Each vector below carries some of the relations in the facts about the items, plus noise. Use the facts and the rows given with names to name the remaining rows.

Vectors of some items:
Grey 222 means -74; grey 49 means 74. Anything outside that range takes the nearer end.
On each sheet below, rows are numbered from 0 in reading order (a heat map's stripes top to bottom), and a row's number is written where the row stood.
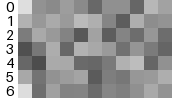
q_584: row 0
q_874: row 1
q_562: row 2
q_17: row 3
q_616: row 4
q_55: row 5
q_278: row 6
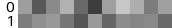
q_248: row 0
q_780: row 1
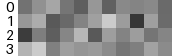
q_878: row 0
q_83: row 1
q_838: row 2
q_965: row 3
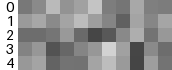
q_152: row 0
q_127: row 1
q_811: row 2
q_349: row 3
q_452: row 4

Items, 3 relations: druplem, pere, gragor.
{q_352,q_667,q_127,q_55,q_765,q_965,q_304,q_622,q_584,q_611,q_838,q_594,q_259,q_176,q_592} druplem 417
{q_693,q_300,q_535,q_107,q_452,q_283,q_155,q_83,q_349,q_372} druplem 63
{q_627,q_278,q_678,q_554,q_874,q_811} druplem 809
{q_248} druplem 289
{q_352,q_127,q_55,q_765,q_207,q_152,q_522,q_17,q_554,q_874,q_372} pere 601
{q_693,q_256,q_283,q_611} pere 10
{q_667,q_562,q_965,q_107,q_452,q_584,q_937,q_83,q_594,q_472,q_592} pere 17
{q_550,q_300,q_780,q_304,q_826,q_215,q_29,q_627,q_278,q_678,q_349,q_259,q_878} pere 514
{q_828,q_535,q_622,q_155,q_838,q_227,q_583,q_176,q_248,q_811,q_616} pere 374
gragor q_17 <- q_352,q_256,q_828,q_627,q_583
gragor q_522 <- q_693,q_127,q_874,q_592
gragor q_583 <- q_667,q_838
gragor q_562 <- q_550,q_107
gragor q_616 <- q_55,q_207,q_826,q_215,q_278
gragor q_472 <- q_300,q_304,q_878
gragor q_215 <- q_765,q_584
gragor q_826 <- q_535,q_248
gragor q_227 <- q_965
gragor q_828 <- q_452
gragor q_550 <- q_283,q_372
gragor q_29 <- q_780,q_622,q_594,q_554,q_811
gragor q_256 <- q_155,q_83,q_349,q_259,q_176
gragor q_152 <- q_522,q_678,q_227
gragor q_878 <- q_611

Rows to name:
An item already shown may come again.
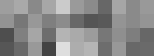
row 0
q_127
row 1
q_554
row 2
q_17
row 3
q_256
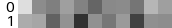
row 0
q_584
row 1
q_107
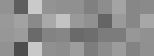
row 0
q_207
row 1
q_127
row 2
q_304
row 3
q_207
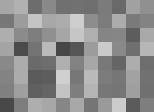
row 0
q_594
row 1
q_522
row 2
q_693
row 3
q_535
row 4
q_667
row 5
q_259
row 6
q_259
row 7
q_227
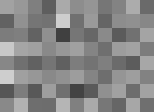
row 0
q_627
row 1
q_352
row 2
q_372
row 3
q_678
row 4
q_283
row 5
q_678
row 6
q_622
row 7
q_667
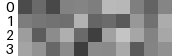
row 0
q_155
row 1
q_611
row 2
q_248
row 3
q_300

